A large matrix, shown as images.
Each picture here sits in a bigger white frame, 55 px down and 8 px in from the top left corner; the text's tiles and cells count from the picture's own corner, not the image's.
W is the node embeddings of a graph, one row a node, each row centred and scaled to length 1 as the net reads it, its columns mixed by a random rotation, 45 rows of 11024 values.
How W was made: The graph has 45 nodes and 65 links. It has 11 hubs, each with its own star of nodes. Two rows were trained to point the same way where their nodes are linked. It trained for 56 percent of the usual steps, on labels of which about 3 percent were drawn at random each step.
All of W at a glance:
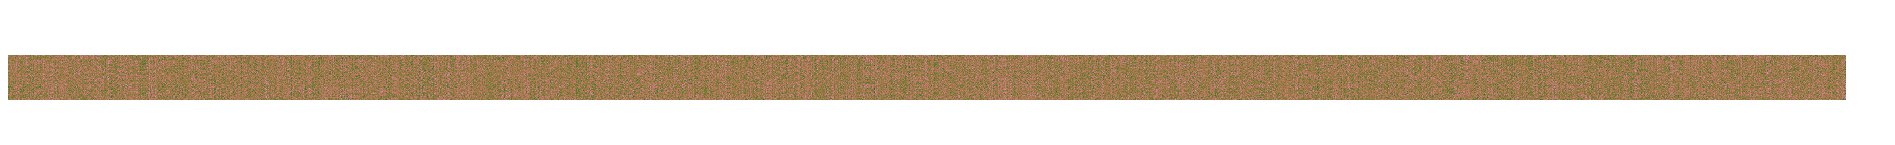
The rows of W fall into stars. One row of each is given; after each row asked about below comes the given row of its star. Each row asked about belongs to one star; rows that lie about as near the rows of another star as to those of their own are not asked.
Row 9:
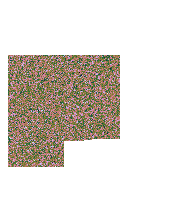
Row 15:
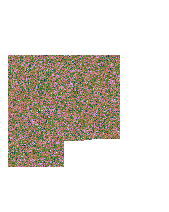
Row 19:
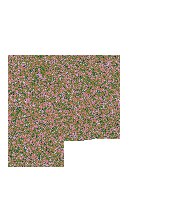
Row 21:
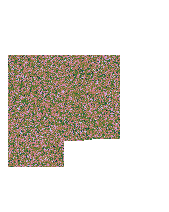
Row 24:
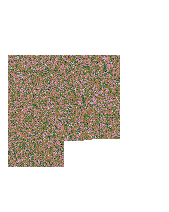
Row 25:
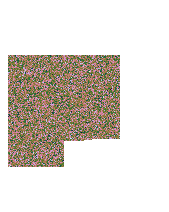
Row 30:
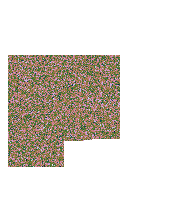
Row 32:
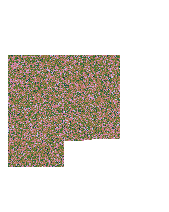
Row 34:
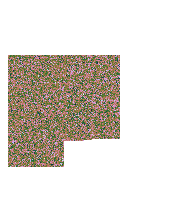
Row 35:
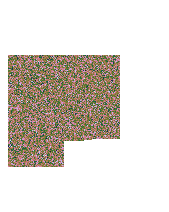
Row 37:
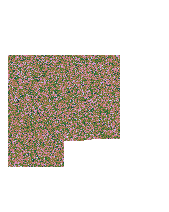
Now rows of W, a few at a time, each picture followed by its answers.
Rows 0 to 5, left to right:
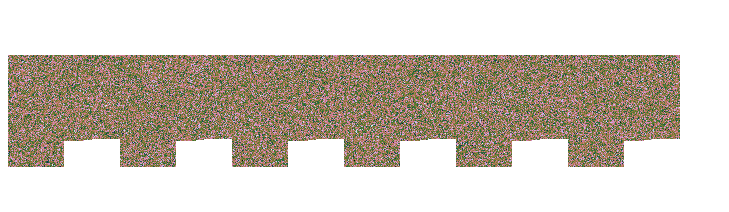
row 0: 30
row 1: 25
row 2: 21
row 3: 21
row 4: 15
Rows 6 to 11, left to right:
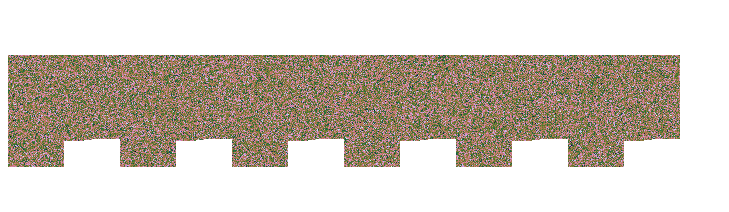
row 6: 19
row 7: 9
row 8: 19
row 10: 24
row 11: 35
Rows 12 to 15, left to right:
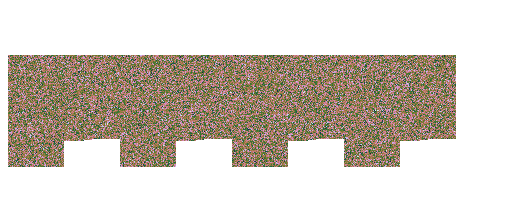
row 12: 9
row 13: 30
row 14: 19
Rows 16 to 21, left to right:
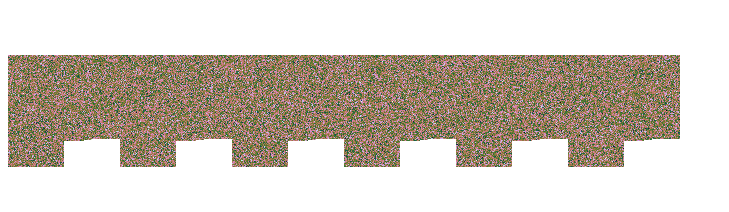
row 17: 35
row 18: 19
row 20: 9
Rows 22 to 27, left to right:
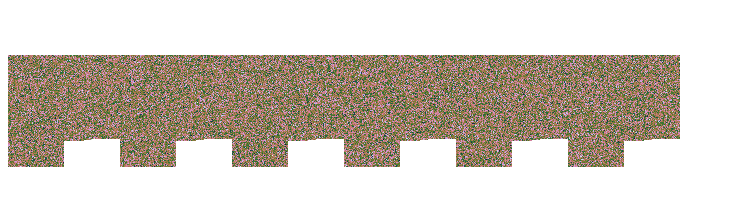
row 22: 37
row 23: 30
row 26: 34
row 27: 24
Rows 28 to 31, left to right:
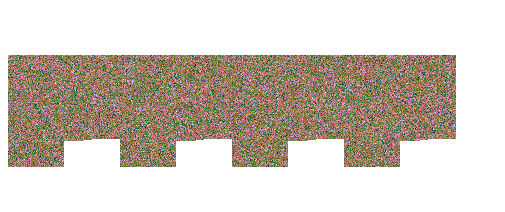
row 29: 32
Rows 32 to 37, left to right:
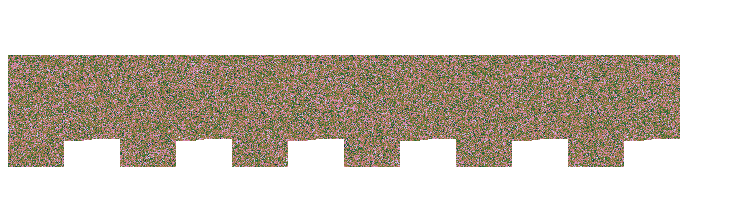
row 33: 25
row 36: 34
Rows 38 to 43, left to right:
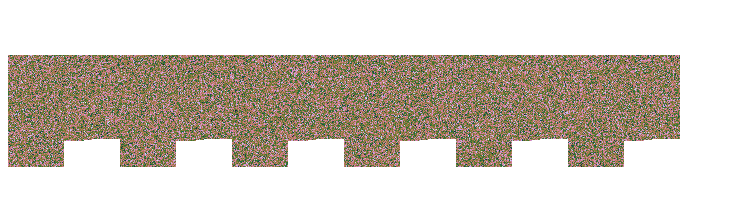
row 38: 9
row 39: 35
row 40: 34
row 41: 34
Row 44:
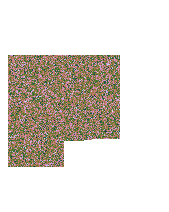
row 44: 24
